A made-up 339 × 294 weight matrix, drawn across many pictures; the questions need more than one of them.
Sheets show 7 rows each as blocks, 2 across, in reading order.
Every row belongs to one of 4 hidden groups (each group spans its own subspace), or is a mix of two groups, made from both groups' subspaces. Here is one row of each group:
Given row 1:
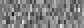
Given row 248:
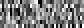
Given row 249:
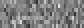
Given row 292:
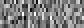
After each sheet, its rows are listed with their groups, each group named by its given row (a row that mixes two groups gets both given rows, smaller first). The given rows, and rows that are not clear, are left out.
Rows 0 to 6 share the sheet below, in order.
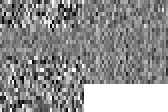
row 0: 249 and 292
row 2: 1
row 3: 292
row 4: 249
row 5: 292
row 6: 249
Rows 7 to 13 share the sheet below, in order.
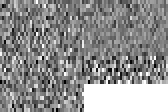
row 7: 248
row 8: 248
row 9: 292
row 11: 292
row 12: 1
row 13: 249
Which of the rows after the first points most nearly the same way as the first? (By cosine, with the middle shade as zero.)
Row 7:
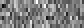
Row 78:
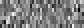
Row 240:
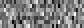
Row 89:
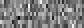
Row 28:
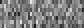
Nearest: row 89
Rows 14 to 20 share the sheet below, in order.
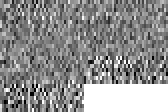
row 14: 292
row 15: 1 and 292
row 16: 1 and 248
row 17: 249
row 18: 1 and 248
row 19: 292
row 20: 292
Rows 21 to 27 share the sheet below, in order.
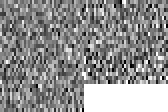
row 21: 249
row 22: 248
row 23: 249
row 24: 1 and 249
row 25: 292
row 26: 249
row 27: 248
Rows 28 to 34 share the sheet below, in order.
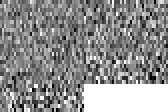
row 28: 1
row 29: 1 and 249
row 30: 248 and 249
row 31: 248 and 292
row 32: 248 and 249
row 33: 249
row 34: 249
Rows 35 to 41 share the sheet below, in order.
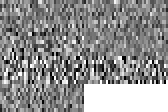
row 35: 248
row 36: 1
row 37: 249
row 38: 1
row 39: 292
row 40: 248
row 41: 292
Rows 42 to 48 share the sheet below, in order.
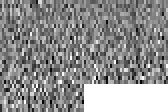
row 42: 248
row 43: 249
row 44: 1 and 248
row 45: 1
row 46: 1
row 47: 249
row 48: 292
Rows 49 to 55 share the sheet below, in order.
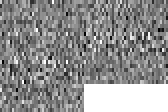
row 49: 1
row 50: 292
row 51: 248
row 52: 249
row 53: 248 and 249
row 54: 1 and 249
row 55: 249
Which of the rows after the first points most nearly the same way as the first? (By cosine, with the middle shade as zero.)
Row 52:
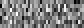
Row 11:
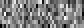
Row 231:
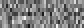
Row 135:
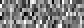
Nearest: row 135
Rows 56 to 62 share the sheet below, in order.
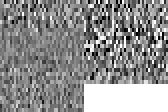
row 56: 292
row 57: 292
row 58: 248
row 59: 1
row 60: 1 and 248
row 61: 1 and 292
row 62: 292
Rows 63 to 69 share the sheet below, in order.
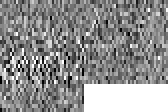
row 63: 1 and 292
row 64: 249
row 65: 249
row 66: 248
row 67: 292
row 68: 249
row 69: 292
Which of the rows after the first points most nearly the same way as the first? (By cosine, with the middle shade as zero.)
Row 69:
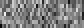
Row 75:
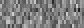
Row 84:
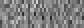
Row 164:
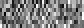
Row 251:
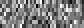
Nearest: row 251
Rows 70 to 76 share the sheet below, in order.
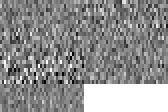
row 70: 249
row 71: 248
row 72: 1 and 248
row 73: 1 and 292
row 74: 1
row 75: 1
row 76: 292
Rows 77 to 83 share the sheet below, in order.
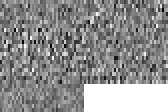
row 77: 292
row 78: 1
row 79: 292
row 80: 1
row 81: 1
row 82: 1
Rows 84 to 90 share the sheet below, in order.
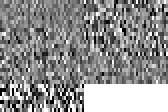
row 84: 292
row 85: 1
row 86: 1 and 248
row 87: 248
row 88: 248 and 249
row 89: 248 and 292
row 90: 248
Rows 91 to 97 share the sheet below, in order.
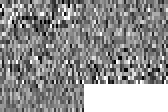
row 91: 249 and 292
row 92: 249
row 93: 248
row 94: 248 and 249
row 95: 248
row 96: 249
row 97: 248
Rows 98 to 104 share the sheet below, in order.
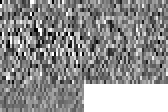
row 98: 1
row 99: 249
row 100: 248
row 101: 1 and 249
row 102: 1
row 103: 292
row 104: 292
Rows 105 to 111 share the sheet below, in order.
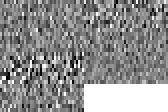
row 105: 292
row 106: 1
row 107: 248
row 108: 292
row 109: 1
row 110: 1
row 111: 249
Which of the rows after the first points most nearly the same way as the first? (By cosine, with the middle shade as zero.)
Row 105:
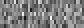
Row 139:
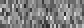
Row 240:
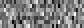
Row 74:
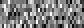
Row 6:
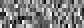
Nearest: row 139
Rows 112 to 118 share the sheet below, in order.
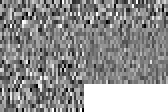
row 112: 1 and 249
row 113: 1
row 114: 248
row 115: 248 and 292
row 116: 292
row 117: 248 and 249
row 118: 248
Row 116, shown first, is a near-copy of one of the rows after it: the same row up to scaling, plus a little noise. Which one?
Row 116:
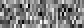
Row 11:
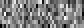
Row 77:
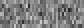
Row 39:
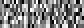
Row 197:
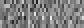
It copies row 77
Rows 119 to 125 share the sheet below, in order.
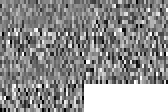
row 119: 248 and 249
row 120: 249
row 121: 248
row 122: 248
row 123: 248
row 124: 248 and 249
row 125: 292
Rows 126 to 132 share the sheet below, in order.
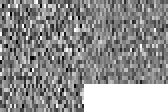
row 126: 248
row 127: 249
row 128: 249
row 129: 1 and 249
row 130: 1
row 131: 249
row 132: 249 and 292
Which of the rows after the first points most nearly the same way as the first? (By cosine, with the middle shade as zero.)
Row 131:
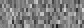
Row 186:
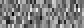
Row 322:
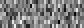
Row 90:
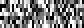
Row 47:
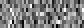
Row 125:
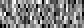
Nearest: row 47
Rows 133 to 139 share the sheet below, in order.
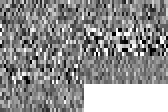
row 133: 292
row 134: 292
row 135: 1
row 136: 249
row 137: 249
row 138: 292
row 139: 248 and 292
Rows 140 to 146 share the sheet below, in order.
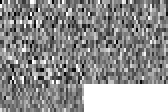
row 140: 1
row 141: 292
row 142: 1 and 292
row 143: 1
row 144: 249
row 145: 249
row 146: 292
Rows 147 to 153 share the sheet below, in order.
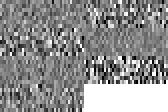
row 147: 1
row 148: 249
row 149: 249
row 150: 292
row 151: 249 and 292
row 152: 248
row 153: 248
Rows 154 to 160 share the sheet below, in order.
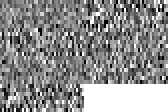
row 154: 249
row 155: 1
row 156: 248
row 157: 292
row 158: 248 and 249
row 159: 249
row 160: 1
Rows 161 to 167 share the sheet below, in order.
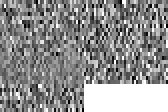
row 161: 249
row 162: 248
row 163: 249
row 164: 292
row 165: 292
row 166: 1 and 249
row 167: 248
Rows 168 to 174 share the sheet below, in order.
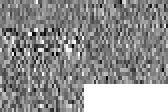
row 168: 248
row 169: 248
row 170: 249
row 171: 292
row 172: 292
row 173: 249
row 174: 249
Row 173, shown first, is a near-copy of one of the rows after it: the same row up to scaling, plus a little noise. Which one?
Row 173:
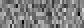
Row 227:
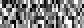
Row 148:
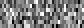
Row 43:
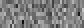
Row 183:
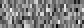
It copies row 43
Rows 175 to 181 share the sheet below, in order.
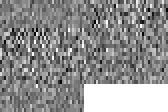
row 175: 1
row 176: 249
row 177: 292
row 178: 249
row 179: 1
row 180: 249
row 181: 248
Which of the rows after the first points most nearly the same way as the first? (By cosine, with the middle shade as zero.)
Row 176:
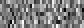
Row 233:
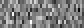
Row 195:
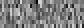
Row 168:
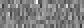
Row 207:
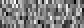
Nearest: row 207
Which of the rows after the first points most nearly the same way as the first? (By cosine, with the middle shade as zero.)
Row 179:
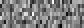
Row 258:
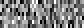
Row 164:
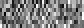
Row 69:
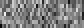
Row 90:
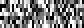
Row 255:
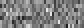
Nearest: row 164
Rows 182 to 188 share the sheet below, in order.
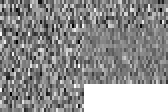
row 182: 248
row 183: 249
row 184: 249
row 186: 1
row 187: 248
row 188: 249
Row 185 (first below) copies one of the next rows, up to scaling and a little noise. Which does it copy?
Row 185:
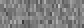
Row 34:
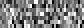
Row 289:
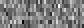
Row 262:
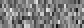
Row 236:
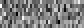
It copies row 289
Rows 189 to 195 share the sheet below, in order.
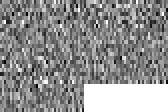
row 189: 1 and 249
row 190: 249
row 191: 248 and 249
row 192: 249
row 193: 1 and 248
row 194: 248
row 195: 248
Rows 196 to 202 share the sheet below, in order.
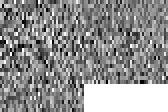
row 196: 249 and 292
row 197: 292
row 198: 249
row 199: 248
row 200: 248
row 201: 1 and 249
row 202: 1 and 292
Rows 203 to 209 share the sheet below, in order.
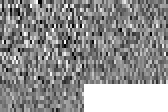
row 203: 248
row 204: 248
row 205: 1 and 292
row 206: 248
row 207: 249 and 292
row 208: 248
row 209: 249
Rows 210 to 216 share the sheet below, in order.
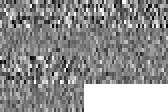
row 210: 249
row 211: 248
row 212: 249
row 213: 249
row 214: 1 and 248
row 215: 249
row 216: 248
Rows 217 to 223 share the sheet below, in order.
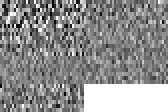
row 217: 1
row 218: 249
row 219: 248
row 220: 249
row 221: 292
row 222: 249
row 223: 1 and 249
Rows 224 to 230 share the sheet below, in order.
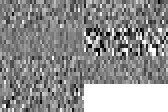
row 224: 1
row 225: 249
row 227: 249
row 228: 1 and 292
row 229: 249 and 292
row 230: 1
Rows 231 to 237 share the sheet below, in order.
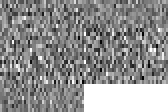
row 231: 249 and 292
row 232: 1 and 249
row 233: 1 and 248
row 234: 249
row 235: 248
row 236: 249
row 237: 292
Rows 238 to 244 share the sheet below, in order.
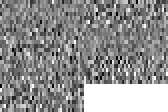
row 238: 1 and 292
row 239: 1
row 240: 249
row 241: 249
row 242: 1 and 249
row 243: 292
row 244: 1
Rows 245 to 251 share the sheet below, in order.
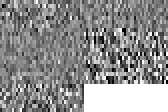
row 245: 248
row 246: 292
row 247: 248
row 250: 249
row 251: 1 and 292
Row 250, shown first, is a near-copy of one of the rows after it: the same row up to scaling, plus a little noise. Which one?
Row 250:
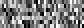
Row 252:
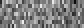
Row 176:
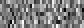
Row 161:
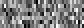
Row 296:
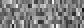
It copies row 161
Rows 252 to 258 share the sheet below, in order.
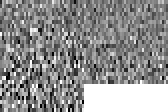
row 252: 249
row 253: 249
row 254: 1 and 248
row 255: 248 and 249
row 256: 1
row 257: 249
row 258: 248 and 292
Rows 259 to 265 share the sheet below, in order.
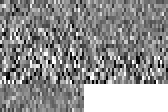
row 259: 1 and 248
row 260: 249
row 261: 1 and 248
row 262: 249
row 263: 1
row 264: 1
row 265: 1
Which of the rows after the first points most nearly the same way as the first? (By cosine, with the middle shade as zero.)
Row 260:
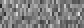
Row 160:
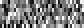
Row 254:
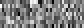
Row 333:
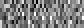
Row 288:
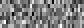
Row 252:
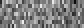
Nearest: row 252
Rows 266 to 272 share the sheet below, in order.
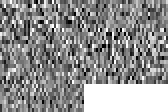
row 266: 249
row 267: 249 and 292
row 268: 1 and 248
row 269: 292
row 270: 1
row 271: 1 and 249
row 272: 292
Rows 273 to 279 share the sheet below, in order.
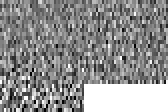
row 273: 248
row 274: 1 and 248
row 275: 1
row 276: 292
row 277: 1 and 292
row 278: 248
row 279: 1
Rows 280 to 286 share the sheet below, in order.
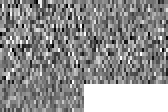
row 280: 248
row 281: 249
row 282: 248 and 249
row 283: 249
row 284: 1
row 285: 248 and 292
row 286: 1
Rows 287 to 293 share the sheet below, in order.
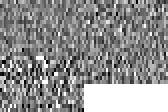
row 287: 1 and 292
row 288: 1
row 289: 249
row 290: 248
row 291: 1 and 248
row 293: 249
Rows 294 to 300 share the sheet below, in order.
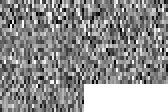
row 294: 249
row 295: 1
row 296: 249
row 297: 249
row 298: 249
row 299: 1 and 249
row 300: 248 and 292
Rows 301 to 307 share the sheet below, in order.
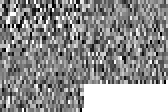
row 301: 1
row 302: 248
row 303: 1
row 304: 1
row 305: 1
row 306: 248
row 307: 1 and 248
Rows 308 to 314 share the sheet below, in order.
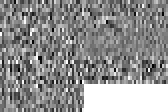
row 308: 1 and 292
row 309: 249
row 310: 1 and 248
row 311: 1 and 248
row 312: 248
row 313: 1 and 292
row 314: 248
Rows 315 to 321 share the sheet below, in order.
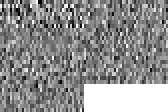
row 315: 248
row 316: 249 and 292
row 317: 1
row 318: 292
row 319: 1
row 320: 1
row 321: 248
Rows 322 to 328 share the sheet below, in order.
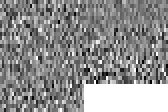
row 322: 249
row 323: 248
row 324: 248
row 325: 1
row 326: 248
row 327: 249
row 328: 1
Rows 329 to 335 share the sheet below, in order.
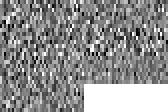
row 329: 1
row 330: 1
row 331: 1
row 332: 1
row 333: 292
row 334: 292
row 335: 1
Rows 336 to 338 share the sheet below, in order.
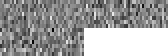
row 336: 292
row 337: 248 and 249
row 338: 1
